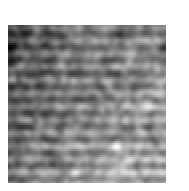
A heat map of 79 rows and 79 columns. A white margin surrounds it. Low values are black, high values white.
Ninth with the highest average: bottom right. Average level on the scale: 50%. Slope: up to the bottom right. Stripes: horizontal, repeating 12 times.
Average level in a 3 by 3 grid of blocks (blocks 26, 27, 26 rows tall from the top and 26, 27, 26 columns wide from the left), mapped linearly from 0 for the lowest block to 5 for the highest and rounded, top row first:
0 2 3 / 1 3 4 / 2 4 5
